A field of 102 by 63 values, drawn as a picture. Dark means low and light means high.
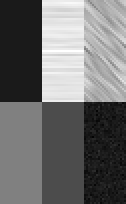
The table splits into 2 rows of 3 panels. Panel 1,1: very low, flat. Panel 1,2: very high, streaked across, faint in contrast. Panel 1,3: high, slanting down to the right. Panel 2,1: middling, flat. Panel 2,2: low, flat. Panel 2,3: very low, fine-grained, faint in contrast.
